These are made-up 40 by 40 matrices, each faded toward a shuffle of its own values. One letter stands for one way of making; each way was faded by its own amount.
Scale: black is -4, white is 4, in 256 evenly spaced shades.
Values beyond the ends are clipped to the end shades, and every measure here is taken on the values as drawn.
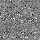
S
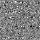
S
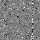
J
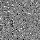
J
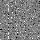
J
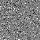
J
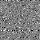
S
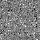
J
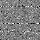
S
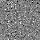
J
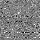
S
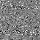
S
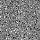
J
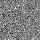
J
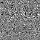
S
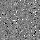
J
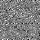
S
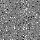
J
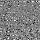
S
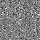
S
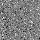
J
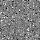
J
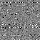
S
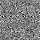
S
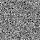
S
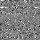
S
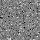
J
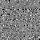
S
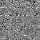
S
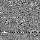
S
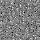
J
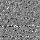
S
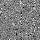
J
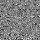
S
